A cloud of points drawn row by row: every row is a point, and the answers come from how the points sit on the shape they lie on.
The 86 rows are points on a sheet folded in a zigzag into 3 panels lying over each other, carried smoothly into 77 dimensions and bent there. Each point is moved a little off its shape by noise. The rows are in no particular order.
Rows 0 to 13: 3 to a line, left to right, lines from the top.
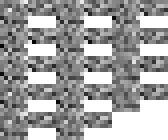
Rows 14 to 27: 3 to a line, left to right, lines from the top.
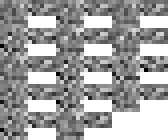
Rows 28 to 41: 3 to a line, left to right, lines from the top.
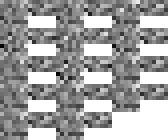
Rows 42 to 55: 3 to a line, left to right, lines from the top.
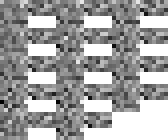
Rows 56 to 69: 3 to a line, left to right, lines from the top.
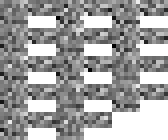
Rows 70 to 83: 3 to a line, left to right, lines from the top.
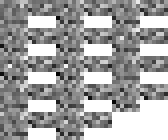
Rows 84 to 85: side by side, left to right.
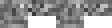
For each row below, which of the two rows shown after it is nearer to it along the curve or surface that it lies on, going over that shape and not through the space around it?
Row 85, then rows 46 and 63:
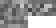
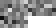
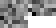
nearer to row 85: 63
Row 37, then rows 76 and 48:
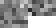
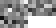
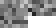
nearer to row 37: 48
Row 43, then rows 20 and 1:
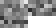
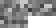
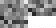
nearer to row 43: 1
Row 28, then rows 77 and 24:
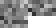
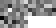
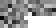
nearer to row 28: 77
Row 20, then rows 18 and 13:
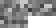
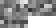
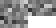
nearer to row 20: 13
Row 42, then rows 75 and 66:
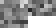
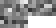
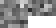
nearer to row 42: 66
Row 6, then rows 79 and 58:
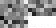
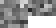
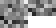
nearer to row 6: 58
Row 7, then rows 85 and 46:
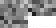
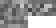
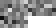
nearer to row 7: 46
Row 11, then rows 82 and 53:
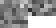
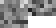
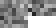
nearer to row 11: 82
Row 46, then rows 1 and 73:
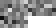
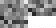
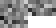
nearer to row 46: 73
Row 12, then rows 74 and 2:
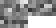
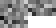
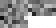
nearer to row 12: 74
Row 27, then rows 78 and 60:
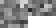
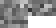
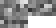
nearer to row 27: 60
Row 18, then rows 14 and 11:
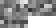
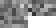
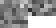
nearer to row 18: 11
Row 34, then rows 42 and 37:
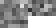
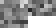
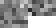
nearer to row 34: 37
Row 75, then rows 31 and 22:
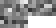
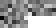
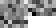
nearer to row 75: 22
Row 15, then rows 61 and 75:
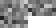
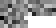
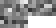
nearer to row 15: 61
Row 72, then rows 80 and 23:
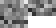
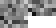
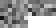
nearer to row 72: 80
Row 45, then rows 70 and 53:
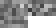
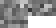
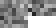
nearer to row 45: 53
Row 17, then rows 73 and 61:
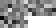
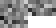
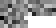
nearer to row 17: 73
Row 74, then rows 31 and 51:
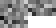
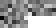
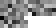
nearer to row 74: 51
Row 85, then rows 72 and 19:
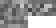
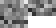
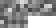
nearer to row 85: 19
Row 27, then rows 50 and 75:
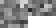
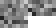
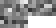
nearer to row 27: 75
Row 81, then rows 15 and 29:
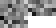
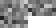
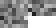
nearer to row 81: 15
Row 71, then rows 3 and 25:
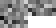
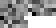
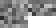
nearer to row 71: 3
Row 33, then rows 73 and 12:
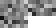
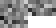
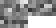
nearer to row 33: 73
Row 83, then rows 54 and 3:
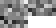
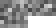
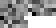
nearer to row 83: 3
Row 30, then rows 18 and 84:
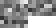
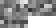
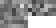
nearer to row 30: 18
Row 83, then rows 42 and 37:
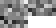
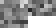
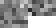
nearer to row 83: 42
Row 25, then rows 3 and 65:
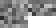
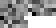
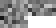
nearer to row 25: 65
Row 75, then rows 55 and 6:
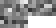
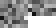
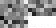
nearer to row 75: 6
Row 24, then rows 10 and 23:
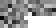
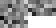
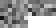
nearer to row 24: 23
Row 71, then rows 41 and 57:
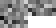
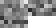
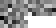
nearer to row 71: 57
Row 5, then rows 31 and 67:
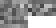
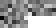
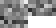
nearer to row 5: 31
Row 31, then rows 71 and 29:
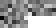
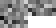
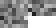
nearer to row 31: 29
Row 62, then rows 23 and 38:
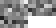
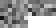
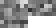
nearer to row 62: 38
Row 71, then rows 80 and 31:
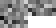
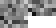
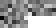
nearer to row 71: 80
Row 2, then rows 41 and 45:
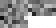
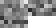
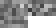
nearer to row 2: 45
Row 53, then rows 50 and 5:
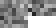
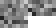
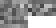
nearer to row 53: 5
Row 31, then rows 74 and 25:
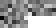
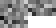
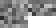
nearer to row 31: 25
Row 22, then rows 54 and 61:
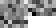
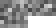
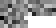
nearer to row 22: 61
